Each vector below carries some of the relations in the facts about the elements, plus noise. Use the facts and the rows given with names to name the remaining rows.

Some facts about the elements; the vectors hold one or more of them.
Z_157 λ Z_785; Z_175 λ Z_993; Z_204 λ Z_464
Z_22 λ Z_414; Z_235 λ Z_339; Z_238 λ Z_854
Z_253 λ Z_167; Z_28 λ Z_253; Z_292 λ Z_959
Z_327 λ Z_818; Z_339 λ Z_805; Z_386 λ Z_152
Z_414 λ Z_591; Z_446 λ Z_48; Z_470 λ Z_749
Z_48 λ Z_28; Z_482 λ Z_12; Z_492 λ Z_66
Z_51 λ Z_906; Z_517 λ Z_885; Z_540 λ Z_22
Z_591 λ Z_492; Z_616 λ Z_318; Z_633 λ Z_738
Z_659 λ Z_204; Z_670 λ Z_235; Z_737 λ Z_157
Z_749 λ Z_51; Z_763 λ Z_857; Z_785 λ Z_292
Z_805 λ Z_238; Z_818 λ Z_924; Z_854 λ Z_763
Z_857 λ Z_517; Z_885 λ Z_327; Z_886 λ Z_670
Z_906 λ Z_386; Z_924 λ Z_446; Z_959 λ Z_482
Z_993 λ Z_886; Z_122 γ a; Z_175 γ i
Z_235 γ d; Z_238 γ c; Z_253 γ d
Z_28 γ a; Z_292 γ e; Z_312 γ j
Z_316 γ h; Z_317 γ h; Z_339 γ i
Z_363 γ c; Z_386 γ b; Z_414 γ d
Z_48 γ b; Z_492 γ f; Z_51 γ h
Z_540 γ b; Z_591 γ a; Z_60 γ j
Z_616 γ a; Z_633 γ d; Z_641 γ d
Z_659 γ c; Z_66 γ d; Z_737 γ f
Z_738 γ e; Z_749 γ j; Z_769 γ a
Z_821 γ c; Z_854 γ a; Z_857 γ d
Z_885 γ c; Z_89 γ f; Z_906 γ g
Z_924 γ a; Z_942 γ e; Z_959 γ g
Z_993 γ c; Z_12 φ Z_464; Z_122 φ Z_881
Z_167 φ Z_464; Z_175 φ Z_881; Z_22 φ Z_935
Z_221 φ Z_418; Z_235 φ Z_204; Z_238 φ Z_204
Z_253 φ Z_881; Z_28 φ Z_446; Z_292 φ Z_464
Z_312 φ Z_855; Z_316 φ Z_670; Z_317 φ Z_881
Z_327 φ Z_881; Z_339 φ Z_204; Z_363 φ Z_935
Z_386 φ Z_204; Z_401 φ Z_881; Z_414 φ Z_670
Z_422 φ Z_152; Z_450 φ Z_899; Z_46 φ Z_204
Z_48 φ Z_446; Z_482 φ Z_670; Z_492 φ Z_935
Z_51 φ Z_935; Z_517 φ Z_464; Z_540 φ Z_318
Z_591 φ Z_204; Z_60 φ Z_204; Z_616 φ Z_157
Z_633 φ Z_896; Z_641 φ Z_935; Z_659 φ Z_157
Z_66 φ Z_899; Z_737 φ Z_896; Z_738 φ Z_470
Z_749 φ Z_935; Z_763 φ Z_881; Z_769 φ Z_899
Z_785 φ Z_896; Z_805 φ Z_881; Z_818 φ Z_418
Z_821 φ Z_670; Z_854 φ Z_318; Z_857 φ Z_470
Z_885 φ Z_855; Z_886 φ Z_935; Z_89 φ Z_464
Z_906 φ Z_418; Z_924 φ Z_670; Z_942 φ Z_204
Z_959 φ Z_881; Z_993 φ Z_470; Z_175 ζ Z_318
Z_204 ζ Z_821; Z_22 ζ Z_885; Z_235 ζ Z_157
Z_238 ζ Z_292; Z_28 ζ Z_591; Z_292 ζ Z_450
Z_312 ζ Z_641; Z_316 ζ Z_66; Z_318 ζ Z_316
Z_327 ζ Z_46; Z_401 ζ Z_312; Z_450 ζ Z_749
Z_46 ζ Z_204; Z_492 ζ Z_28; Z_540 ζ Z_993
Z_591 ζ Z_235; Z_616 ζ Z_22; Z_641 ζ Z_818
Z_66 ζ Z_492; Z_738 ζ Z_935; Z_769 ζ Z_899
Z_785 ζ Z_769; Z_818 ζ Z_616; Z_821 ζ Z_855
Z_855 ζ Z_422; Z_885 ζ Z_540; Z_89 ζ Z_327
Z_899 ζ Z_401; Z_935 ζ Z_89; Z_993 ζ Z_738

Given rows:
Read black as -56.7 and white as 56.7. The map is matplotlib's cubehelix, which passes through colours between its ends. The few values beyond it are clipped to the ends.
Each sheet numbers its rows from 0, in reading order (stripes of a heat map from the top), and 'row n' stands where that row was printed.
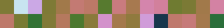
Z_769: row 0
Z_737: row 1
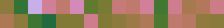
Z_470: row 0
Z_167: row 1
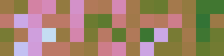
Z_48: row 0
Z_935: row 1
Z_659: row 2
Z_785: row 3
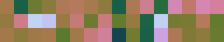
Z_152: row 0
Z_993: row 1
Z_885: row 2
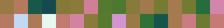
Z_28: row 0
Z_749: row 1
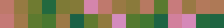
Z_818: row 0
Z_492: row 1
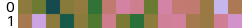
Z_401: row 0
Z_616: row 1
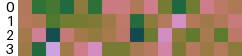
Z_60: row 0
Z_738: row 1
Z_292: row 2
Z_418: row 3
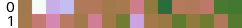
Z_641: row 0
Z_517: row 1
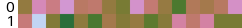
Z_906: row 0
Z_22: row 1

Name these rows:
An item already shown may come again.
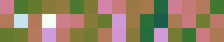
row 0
Z_89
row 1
Z_749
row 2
Z_175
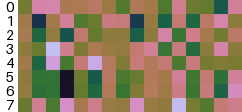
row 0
Z_316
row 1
Z_238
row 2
Z_318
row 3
Z_339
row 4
Z_446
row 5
Z_591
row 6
Z_591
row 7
Z_317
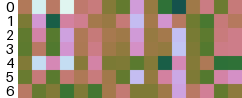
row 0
Z_749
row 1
Z_959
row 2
Z_317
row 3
Z_317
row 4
Z_363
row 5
Z_122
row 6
Z_540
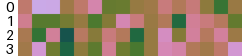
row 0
Z_935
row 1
Z_89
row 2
Z_899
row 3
Z_616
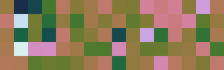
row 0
Z_881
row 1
Z_22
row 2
Z_157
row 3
Z_886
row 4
Z_738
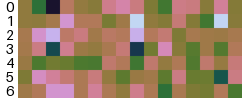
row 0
Z_253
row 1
Z_805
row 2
Z_312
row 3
Z_292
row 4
Z_942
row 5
Z_316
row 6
Z_857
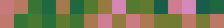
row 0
Z_492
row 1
Z_46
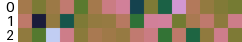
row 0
Z_885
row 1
Z_204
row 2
Z_339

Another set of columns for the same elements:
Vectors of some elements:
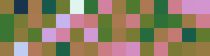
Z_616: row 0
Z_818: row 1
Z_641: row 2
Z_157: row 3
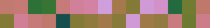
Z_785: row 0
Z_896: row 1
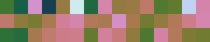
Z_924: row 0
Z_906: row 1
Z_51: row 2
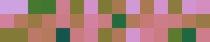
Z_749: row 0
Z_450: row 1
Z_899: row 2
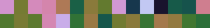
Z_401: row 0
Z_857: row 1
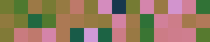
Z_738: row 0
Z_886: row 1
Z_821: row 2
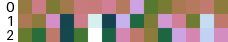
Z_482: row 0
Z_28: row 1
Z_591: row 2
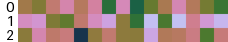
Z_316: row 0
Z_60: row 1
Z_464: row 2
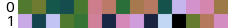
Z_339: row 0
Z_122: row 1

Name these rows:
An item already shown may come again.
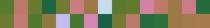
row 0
Z_292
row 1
Z_885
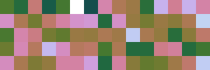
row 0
Z_591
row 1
Z_312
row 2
Z_446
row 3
Z_66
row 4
Z_312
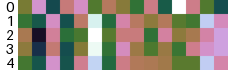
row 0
Z_235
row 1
Z_924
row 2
Z_769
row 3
Z_616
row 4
Z_924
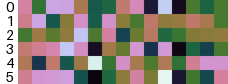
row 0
Z_317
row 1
Z_993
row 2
Z_885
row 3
Z_253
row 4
Z_616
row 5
Z_881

